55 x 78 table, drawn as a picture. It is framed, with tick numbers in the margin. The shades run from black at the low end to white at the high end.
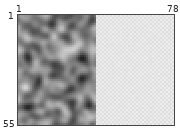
The table splits into one row of 2 panels. Panel 1,1: middling, blotchy, strong in contrast. Panel 1,2: very high, checkered, faint in contrast.
